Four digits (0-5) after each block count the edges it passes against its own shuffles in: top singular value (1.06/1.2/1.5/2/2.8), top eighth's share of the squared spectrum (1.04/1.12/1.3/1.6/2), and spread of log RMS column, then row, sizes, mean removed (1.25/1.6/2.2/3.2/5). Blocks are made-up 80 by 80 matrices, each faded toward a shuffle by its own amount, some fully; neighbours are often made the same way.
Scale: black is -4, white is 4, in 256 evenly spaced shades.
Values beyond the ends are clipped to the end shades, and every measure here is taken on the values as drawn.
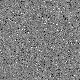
0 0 0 0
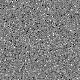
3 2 0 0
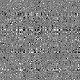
4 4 2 3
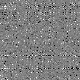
4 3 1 2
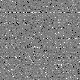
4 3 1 2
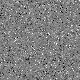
0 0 0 0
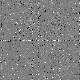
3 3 1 1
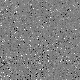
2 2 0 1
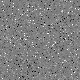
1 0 0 0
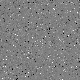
1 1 0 0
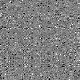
4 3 2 2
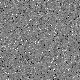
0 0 0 0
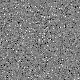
1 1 0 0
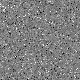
1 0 0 0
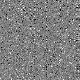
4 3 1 0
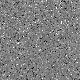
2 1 0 0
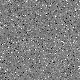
1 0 0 0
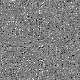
3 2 1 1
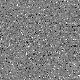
3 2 1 1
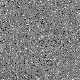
2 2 0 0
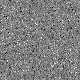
1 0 0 0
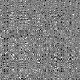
4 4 2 2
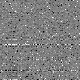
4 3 0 2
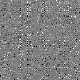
4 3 2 1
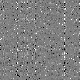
4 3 2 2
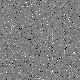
2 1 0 0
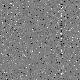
3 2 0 0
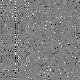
4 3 2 0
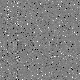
3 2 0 0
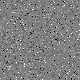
0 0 0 0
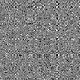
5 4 2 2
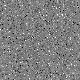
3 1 0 0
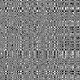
5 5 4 3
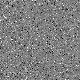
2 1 0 0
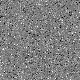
0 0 0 0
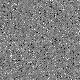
0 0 0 0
